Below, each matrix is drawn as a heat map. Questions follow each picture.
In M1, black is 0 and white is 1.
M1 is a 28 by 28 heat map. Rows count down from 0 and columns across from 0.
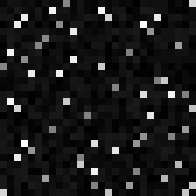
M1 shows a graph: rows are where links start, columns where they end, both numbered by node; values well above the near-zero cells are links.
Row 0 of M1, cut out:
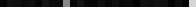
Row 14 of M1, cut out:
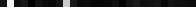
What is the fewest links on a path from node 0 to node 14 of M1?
2
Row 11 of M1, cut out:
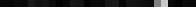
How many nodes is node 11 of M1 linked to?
2
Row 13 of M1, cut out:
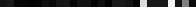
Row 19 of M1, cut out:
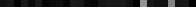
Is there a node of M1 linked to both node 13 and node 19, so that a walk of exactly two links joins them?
yes
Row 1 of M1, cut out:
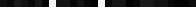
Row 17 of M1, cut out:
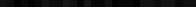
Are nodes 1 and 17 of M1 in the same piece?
no
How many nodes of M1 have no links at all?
1
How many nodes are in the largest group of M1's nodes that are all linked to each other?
2
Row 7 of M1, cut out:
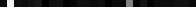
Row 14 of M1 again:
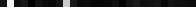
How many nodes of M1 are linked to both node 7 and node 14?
1
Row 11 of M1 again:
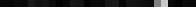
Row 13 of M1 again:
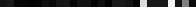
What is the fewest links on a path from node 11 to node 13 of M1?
5
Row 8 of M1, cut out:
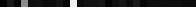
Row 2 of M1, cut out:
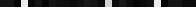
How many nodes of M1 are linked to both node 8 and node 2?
1
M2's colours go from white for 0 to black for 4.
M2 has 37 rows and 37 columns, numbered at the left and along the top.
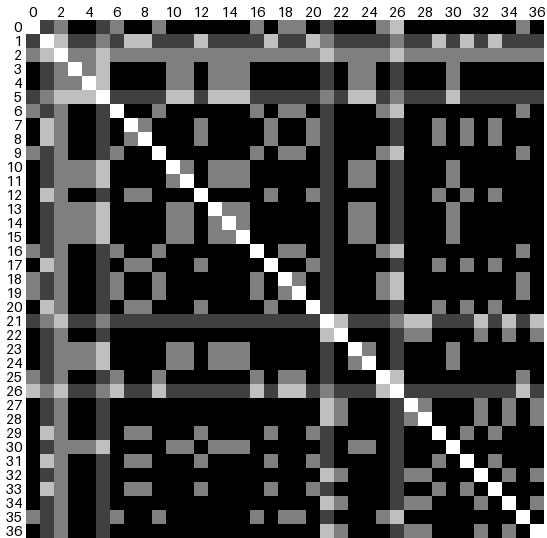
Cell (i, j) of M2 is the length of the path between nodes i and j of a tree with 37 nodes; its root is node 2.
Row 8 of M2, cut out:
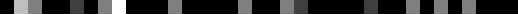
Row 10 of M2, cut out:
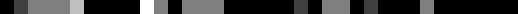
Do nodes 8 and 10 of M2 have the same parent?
no
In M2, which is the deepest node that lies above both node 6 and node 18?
26
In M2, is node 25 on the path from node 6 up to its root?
no
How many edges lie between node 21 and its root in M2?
1
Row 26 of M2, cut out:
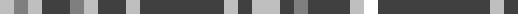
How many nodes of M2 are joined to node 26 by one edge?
9
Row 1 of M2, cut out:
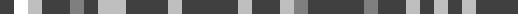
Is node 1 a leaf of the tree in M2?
no
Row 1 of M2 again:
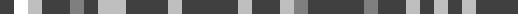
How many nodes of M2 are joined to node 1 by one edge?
9
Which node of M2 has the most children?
5
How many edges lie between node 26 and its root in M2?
1
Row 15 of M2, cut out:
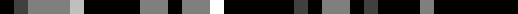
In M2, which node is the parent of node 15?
5
